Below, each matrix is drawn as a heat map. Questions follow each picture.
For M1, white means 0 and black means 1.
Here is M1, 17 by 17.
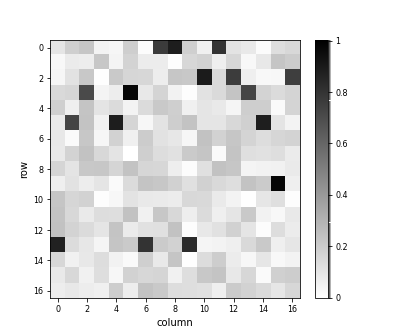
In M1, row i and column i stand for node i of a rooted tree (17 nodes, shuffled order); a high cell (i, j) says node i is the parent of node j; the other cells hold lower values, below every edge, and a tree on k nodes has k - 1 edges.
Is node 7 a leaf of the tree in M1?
yes
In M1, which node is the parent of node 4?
5
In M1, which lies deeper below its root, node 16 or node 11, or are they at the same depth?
node 11
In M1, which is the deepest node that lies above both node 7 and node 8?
0
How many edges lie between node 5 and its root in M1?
1
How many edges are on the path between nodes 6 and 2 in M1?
3
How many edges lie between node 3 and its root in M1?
0
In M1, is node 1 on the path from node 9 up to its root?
no
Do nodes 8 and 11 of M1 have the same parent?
yes
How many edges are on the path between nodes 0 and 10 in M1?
4
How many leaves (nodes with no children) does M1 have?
11
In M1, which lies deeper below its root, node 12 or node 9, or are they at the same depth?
the same depth
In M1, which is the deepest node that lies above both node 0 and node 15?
13
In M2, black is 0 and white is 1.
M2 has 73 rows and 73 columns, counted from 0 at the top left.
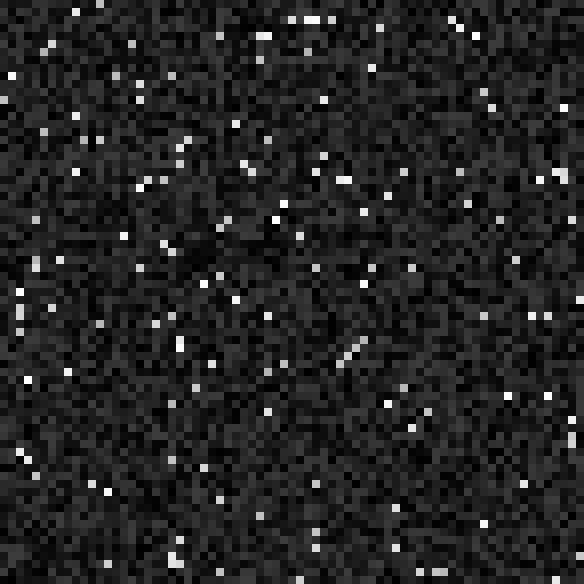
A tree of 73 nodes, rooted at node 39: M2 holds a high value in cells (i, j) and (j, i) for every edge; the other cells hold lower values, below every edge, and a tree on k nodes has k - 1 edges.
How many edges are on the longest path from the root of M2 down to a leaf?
8
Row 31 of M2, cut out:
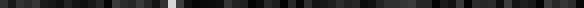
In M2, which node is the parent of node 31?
21
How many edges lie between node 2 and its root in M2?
1
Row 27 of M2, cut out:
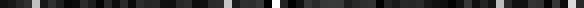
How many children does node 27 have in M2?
4
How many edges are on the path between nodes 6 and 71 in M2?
7
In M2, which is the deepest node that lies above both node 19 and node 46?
33
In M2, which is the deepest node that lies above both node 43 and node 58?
22
